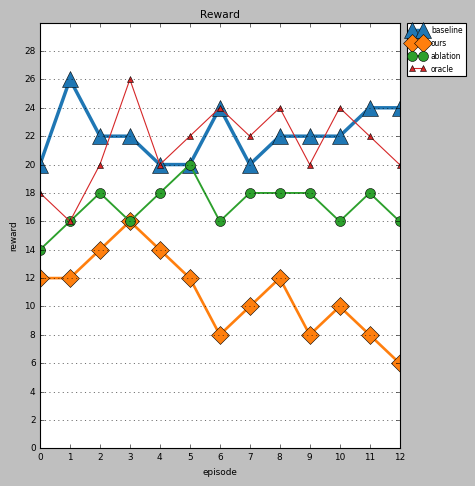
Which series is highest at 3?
oracle
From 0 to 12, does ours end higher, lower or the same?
lower
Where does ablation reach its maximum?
5
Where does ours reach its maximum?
3
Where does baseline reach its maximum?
1
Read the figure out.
Title: Reward
x-axis: episode, ticks 0 1 2 3 4 5 6 7 8 9 10 11 12
y-axis: reward, ticks 0 2 4 6 8 10 12 14 16 18 20 22 24 26 28
Legend: baseline, ours, ablation, oracle
Values:
baseline: 20 26 22 22 20 20 24 20 22 22 22 24 24
ours: 12 12 14 16 14 12 8 10 12 8 10 8 6
ablation: 14 16 18 16 18 20 16 18 18 18 16 18 16
oracle: 18 16 20 26 20 22 24 22 24 20 24 22 20
